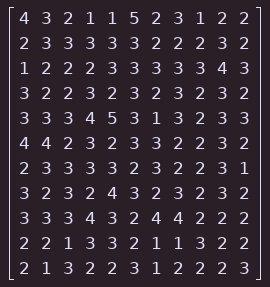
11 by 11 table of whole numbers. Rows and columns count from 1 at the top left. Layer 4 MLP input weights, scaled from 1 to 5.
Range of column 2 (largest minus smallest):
3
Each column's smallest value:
1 1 1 1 1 2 1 1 1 2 1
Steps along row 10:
same down up same down down same up down same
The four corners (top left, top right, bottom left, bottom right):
4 2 2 3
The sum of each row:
26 28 29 27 33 30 27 29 32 22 23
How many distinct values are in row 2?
2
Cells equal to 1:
11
